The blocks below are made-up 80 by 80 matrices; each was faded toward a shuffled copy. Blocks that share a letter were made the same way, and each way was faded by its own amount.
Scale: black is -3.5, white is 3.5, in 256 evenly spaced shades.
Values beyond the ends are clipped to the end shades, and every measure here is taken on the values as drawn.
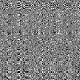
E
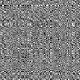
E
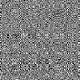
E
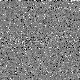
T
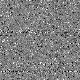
T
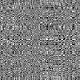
E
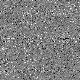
T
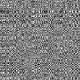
E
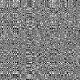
E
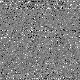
T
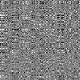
E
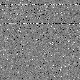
T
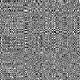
E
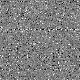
T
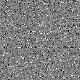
T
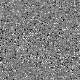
T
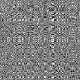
E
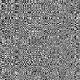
E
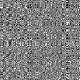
E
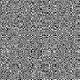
E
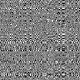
E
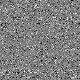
T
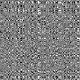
E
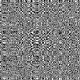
E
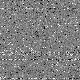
T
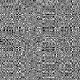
E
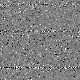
T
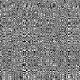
E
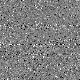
T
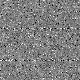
T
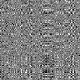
E
